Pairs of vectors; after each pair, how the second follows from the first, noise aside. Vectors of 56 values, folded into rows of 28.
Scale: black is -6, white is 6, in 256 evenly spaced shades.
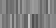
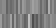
copied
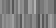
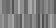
copied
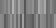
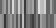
scaled up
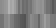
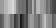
scaled up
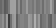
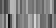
scaled up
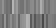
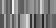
scaled up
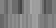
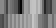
scaled up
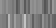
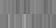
shrunk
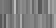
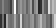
scaled up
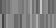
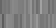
shrunk
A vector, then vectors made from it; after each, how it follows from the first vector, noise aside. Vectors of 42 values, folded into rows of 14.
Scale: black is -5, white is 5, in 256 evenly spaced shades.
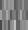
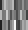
scaled up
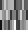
scaled up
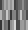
scaled up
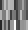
scaled up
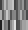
scaled up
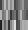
scaled up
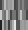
scaled up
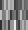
scaled up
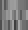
sign-scrambled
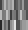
scaled up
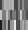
scaled up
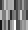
scaled up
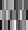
scaled up
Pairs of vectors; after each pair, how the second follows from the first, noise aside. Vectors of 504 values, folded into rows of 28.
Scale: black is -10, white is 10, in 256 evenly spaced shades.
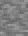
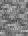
scaled up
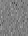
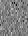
scaled up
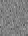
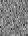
scaled up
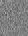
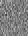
scaled up
